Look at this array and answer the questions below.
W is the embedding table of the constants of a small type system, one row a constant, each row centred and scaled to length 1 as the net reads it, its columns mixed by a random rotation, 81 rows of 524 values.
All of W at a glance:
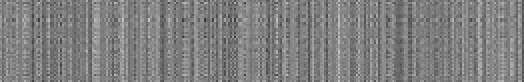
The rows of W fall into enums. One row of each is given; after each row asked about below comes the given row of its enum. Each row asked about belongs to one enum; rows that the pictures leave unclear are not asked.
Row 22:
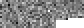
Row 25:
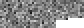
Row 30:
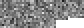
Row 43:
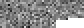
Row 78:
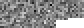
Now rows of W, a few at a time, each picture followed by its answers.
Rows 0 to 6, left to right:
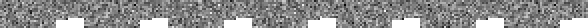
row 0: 25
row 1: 78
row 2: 30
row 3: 30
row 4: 22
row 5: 43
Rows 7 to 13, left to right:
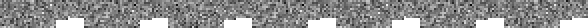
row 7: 30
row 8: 78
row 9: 43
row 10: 78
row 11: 30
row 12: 78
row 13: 30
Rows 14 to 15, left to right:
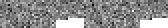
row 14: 43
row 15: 22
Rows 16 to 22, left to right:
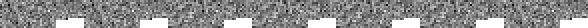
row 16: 22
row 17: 22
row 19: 78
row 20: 78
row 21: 78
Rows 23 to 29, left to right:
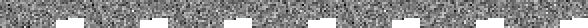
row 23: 43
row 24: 22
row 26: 78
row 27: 22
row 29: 30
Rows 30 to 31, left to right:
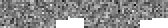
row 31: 78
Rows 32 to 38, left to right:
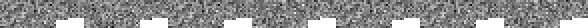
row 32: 78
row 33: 43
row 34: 78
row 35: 30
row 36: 78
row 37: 78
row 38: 30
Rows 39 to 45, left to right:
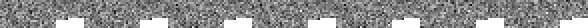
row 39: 25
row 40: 25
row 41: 43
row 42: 22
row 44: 78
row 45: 30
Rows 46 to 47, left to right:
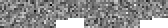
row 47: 30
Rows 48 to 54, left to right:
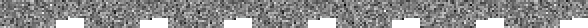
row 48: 30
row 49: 25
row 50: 25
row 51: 25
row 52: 22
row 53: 78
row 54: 30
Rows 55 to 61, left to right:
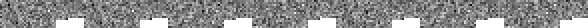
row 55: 22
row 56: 22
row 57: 78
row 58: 30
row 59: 25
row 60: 78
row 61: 30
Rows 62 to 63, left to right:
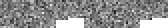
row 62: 30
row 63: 25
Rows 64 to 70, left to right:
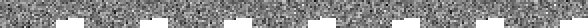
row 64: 43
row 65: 25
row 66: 25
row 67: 30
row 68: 78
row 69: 25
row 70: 30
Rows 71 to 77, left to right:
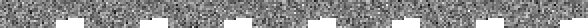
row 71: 25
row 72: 25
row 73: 43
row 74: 30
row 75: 30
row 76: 22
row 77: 78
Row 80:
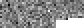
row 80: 22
